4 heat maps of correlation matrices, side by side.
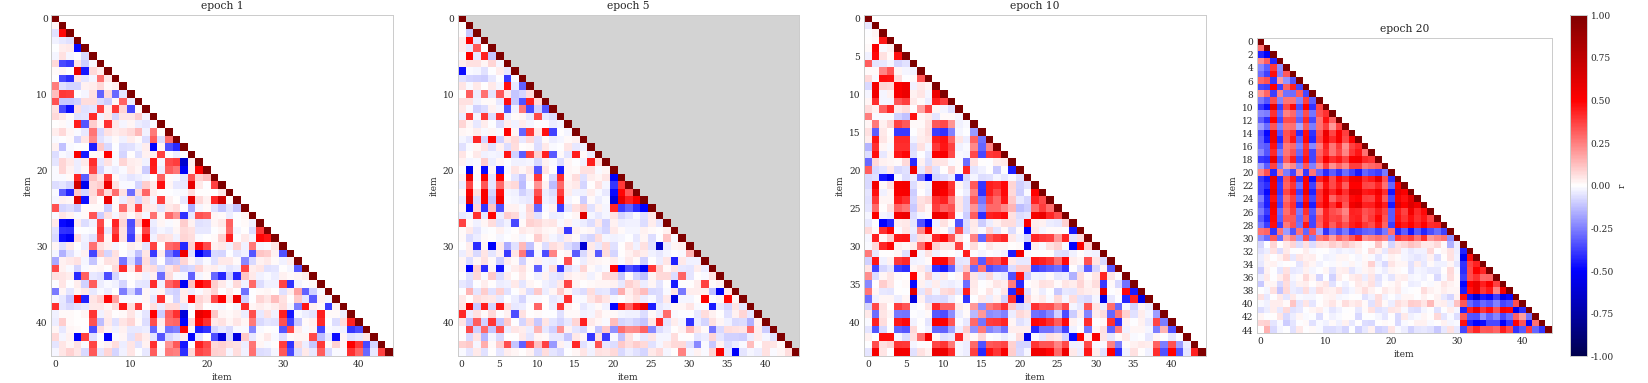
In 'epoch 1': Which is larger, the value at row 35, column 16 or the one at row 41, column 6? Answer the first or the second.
the first
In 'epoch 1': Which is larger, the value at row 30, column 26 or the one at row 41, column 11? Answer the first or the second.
the first
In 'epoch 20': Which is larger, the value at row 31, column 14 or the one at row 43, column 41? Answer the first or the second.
the first
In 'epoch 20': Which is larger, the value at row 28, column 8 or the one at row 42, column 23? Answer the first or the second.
the second
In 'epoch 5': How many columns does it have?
45
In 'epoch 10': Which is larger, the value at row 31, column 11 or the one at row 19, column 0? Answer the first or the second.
the first
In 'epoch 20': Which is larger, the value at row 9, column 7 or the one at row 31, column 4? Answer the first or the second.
the first
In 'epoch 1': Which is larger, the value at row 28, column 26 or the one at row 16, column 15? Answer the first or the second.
the second
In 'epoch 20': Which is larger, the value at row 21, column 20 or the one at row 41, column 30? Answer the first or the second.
the second
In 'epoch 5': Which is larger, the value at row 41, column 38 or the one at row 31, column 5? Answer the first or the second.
the first
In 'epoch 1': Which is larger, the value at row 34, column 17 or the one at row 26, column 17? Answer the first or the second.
the first
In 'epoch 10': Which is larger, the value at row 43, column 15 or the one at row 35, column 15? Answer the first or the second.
the second
